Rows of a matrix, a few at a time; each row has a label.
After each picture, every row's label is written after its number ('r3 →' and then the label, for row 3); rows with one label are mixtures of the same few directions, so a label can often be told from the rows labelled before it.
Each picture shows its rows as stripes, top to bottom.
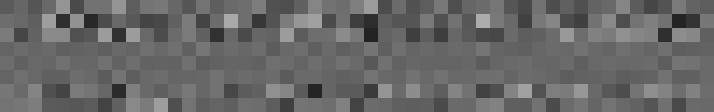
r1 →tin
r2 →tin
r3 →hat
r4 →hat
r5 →hat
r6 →hat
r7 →tin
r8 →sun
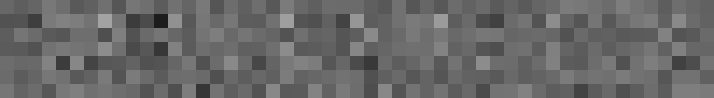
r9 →hat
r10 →sun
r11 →hat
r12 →sun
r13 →tin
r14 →hat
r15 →hat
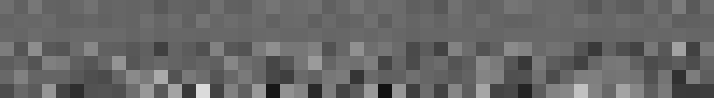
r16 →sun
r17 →hat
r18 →sun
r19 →sun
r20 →tin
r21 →sun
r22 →hat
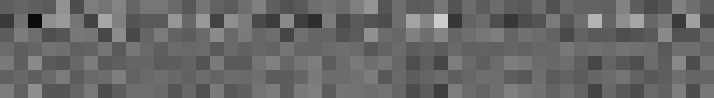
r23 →tin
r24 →sun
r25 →hat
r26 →hat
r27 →sun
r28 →tin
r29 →sun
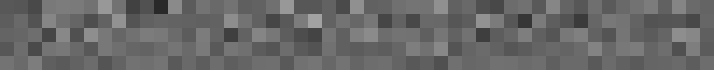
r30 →sun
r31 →tin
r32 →tin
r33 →sun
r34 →sun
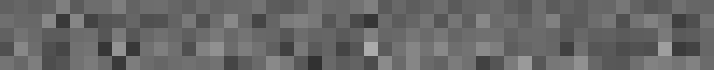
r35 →tin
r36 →tin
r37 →hat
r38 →hat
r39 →tin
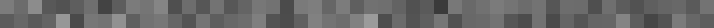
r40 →sun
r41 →tin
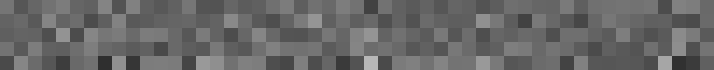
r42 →hat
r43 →tin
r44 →tin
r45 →sun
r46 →hat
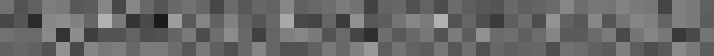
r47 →hat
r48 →sun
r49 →tin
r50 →tin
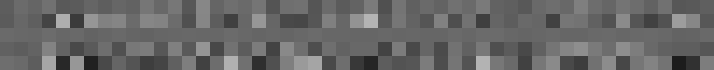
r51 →hat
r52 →tin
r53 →tin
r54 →hat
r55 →tin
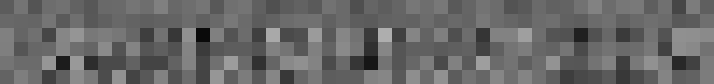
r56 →sun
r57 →tin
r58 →hat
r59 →hat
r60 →tin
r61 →hat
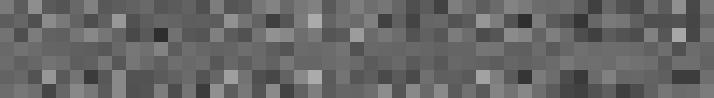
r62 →sun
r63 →tin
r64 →sun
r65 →sun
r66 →hat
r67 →tin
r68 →hat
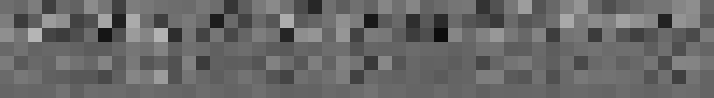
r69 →tin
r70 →hat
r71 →sun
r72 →sun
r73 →hat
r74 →sun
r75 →tin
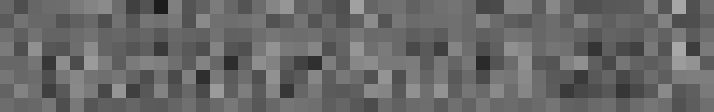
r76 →sun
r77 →hat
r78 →sun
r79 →sun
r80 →tin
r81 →hat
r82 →hat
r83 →tin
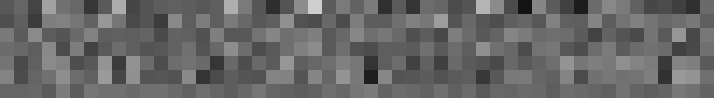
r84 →tin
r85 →sun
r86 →sun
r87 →tin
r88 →hat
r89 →hat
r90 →tin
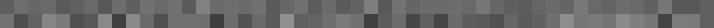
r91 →hat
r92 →hat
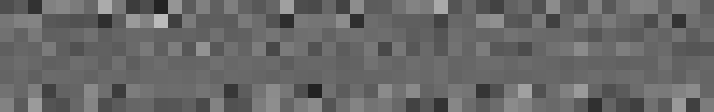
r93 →sun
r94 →sun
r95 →sun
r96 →hat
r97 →hat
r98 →sun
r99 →tin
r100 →sun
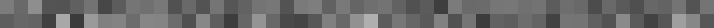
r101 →sun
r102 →tin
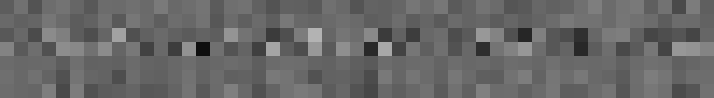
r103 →sun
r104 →hat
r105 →tin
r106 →hat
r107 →tin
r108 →tin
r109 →tin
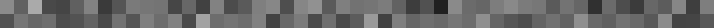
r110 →sun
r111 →hat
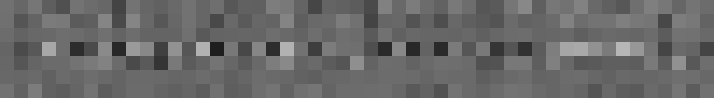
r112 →tin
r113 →hat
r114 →hat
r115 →hat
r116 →sun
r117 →tin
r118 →sun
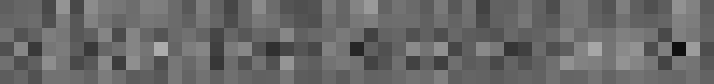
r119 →tin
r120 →tin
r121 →hat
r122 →sun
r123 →hat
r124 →sun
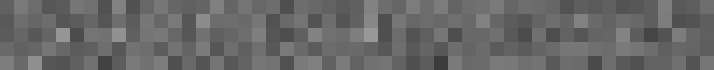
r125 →hat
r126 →hat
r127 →tin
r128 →hat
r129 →sun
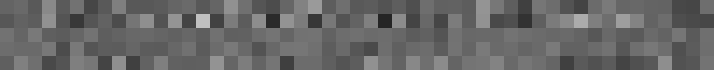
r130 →tin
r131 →hat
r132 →sun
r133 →tin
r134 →hat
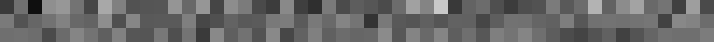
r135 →sun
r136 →hat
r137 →hat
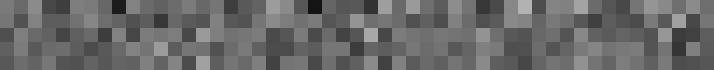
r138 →tin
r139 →sun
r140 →hat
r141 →sun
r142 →hat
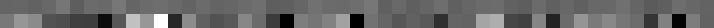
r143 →tin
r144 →sun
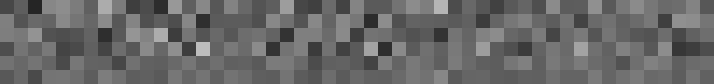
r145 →sun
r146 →hat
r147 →sun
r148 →hat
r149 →tin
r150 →sun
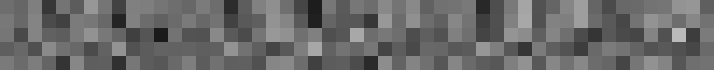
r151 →tin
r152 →tin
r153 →sun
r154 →tin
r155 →tin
